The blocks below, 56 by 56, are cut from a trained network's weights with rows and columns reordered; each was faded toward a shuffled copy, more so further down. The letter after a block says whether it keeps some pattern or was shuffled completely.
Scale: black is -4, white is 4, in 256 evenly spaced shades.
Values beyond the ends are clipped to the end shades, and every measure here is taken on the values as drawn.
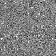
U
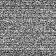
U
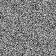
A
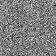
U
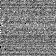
U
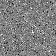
A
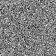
A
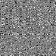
U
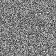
A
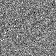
A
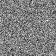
A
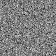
A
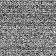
U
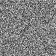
A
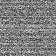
U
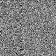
U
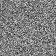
A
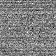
U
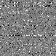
U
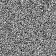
A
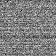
U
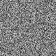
A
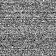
U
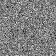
A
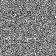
U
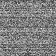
U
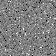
A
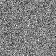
A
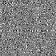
U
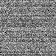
U
